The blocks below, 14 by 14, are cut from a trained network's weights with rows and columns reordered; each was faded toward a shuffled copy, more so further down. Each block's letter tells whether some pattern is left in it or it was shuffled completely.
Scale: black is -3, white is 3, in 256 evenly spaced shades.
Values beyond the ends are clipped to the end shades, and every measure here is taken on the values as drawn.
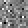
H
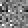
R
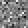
H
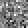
H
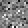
H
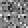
H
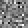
H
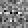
R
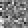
R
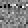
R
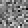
H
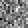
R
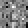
R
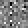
R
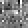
R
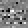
R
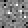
H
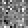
R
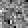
H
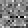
R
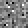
H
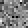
H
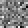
R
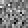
H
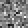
H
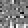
R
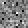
H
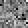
H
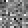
R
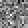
H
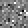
H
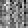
R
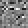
R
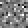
H
